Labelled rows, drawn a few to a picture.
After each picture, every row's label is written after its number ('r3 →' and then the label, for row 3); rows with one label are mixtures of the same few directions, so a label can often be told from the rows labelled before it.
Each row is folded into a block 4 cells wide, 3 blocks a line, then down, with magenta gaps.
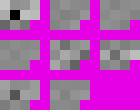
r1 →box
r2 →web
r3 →web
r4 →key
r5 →web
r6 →key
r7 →box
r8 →key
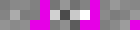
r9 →box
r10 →key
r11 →web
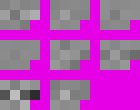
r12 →key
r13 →box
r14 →box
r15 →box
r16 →web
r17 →key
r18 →key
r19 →box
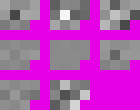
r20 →box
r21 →box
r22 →web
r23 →key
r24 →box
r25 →box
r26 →key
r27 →web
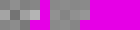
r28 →key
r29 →key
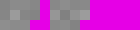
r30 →box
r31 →key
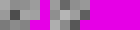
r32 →box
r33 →web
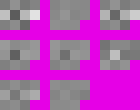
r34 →key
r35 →box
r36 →key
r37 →box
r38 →box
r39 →box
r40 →key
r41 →key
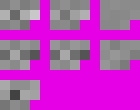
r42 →key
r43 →key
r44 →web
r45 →key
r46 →key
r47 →web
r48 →box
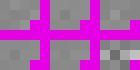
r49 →web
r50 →box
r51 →box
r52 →box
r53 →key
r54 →key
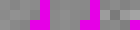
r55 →web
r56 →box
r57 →key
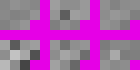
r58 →web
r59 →box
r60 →web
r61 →web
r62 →web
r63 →box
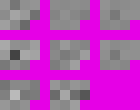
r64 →web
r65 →key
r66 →box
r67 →box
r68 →web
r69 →box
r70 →box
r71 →key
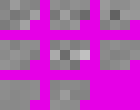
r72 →web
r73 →key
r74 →box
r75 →web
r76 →key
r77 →web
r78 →box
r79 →box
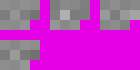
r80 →key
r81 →box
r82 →key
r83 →key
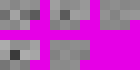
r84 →key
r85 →box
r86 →key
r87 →box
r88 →key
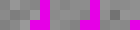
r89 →web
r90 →web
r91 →box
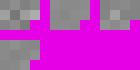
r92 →key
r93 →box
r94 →box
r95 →web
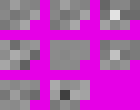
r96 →web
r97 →web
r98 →box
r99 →web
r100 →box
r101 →box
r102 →key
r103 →box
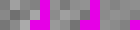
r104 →web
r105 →web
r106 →web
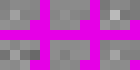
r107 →box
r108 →key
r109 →box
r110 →key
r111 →box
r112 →box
